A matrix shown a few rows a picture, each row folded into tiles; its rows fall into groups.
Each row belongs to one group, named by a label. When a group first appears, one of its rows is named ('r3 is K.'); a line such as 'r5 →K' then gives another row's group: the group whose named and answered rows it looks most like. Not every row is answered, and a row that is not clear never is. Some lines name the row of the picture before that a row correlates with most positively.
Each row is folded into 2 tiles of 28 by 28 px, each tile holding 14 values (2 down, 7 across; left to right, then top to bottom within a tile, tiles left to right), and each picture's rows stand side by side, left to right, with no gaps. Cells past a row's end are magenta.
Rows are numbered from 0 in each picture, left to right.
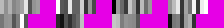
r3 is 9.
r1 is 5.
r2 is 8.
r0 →9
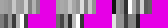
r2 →8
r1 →9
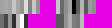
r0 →9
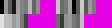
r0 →8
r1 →5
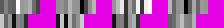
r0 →8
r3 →5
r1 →5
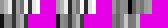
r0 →9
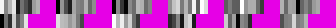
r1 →8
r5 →5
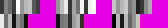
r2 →5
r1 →9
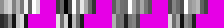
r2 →8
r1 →8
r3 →8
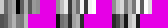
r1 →9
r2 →9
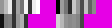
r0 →9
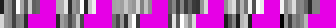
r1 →9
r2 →9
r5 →5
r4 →9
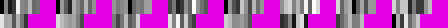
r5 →9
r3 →8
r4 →8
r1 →8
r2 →5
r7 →5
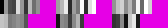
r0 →8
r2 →9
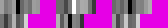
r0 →5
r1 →8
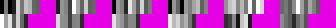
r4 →9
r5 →8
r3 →8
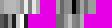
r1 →5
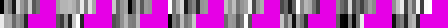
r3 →5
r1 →9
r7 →9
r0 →8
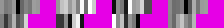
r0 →5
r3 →5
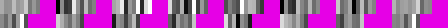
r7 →9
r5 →8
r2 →9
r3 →5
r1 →8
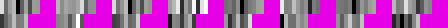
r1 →9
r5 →5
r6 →5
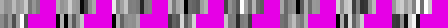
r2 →5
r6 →5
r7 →9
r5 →5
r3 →5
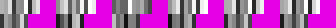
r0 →9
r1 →9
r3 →9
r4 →9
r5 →9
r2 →8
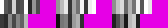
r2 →9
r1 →9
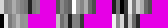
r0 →5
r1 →8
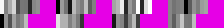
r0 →5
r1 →8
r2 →9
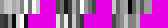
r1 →8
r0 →9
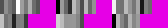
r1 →8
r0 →8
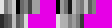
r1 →8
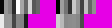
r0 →8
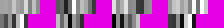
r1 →8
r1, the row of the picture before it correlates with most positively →0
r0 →9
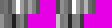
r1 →8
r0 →8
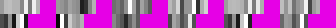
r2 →8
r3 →9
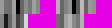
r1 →5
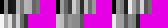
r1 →8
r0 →8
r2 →8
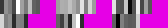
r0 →8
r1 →9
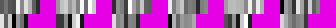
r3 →5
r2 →8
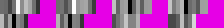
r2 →5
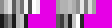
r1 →9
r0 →9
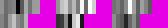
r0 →5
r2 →8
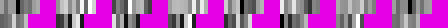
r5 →5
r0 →5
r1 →9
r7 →5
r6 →9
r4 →5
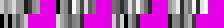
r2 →8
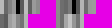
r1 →5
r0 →5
